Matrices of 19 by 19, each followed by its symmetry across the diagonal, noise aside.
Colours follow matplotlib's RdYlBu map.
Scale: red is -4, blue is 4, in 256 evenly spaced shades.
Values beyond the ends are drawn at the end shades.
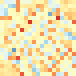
symmetric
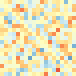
antisymmetric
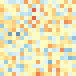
antisymmetric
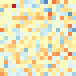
neither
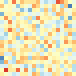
antisymmetric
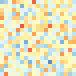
neither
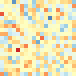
antisymmetric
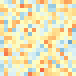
antisymmetric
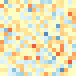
antisymmetric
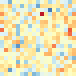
neither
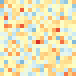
neither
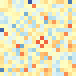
symmetric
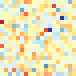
neither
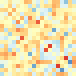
symmetric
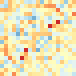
symmetric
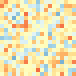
symmetric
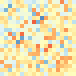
symmetric
